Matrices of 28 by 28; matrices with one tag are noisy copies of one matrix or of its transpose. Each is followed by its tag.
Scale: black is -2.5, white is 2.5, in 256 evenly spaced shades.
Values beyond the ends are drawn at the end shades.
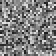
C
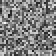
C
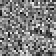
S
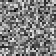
C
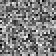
S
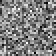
C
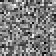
C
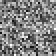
S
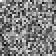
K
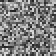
C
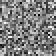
C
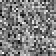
S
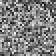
K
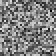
K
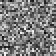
C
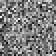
K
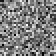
C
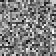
C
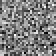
C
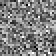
S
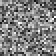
K
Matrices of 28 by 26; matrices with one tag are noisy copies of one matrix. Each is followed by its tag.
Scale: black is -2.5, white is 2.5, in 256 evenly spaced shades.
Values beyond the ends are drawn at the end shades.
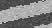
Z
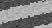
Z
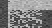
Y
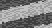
Z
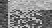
Y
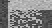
Y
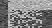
Y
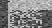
Y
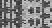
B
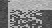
Y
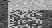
Y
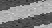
Z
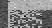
Y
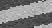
Z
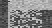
Y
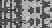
B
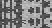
B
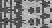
B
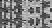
B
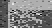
Y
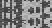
B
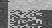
Y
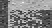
Y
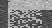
Y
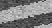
Z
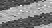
Z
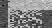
Y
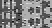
B
